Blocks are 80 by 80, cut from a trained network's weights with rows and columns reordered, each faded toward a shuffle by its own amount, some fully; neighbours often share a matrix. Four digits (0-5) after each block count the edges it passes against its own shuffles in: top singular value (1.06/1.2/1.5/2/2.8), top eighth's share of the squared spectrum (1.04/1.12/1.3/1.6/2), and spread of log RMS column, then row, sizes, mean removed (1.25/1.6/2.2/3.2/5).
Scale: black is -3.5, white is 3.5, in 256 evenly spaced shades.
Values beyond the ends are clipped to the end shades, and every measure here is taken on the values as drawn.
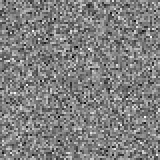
0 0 0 0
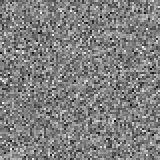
1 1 0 0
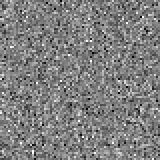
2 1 0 0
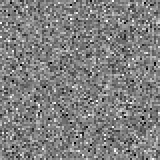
0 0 0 0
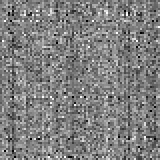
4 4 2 3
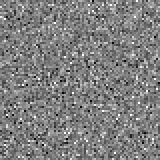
0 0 0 0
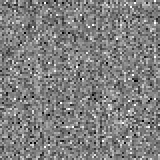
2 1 0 1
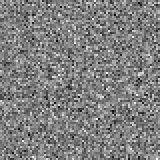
2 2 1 0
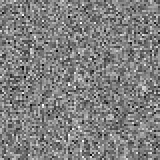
3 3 1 0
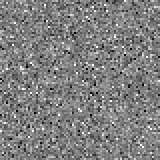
0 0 0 0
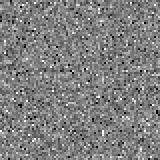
0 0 0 0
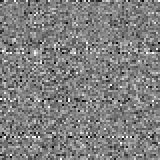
3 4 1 3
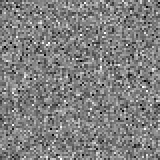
1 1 0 0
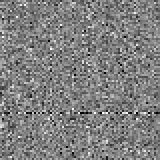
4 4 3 2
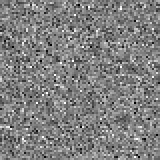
2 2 0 2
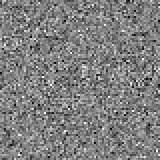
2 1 0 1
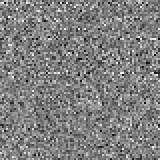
2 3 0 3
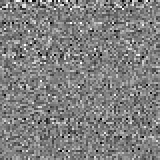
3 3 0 3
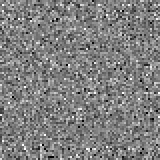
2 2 0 2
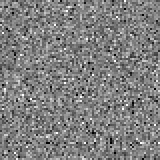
1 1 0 0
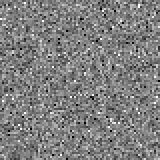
0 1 0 1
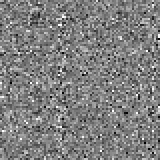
3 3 2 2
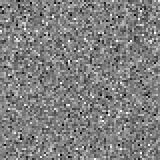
0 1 0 0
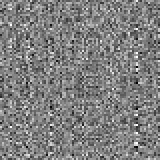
4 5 3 2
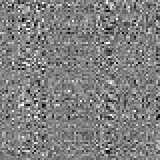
4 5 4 3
